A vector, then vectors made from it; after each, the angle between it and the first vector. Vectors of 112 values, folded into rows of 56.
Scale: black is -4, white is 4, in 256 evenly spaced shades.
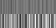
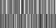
orthogonal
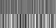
nearly parallel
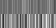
nearly parallel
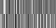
orthogonal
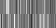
orthogonal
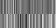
partly aligned
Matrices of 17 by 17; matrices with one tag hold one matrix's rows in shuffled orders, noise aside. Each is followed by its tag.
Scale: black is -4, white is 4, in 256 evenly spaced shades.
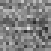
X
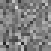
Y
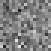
Y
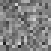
Y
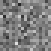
Y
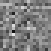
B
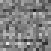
X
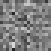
B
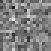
B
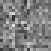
B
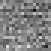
X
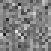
Y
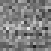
X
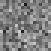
Y
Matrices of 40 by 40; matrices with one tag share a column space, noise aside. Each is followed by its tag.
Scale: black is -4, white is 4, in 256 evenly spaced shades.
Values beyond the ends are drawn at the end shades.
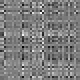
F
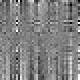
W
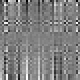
W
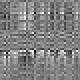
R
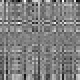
W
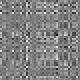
F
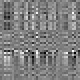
R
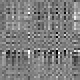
R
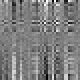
W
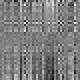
W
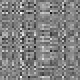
F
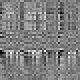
R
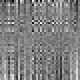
W
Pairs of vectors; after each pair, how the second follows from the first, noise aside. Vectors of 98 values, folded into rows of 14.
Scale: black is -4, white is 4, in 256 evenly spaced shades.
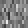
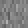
shrunk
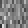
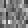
shuffled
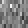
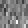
reversed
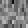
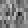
shuffled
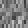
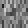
reversed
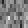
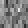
reversed
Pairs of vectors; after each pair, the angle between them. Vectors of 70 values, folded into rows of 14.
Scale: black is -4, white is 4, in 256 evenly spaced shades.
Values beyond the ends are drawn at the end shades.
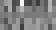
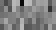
nearly opposite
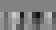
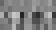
nearly parallel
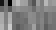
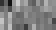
nearly parallel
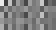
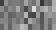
partly opposed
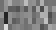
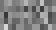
nearly parallel
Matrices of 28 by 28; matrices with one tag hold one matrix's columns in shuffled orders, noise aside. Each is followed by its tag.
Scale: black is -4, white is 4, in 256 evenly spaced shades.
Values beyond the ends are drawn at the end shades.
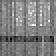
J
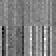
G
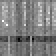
J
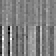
G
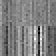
G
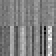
G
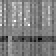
J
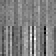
G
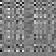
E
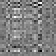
E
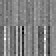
G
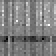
J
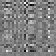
E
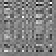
E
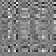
E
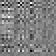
E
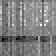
J
